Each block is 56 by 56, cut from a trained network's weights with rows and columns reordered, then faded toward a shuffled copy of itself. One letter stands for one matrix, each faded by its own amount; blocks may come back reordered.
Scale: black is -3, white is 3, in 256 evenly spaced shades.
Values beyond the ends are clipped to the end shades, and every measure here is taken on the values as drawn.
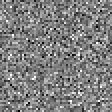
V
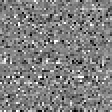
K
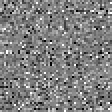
K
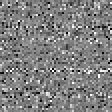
K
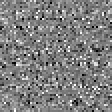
K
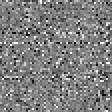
K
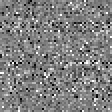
K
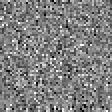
V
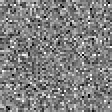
V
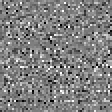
K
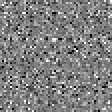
K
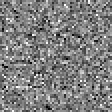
V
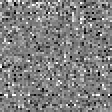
K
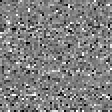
K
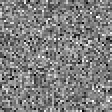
V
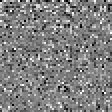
K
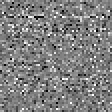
K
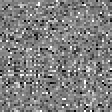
K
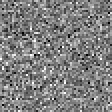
V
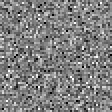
V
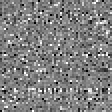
K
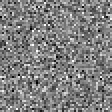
V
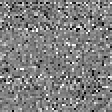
K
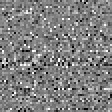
K
